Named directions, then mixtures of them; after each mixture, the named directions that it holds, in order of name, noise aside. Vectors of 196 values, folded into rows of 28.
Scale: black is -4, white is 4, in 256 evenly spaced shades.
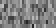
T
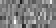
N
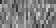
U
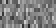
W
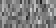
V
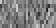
U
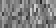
V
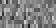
W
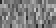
U, V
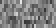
N, T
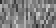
U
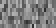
T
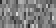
N, W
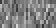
U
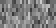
U, V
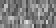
T, U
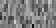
N, T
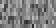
T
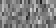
V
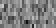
T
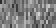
U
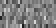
N, W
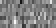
N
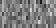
V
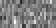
N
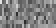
U, W
